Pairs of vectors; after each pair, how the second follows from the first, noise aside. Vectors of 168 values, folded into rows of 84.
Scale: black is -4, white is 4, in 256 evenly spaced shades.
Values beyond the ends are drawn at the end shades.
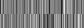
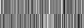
negated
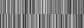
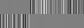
partly zeroed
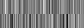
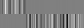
partly zeroed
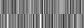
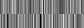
negated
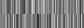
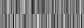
negated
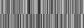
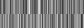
negated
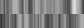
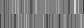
partly zeroed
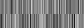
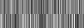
negated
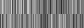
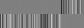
partly zeroed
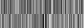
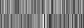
negated
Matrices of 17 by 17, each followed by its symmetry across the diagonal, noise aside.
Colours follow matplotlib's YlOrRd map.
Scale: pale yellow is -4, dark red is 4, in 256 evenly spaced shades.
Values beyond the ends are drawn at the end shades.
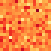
antisymmetric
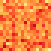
neither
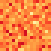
neither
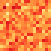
antisymmetric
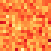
neither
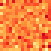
antisymmetric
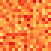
antisymmetric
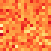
neither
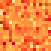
neither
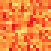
antisymmetric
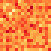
symmetric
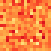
antisymmetric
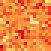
antisymmetric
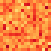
symmetric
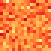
neither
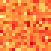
neither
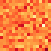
neither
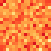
symmetric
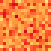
symmetric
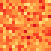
neither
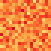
antisymmetric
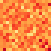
symmetric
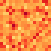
symmetric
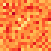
symmetric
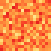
symmetric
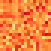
antisymmetric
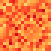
symmetric
